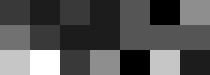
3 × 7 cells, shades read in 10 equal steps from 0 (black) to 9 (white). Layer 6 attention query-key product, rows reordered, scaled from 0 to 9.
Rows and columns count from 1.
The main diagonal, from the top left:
2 2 2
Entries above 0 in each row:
6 7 6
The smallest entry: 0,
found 2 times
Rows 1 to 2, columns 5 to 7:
3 0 5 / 3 3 3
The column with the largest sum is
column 1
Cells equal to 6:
0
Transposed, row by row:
2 4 7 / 1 2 9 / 2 1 2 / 1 1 5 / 3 3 0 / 0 3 7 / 5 3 1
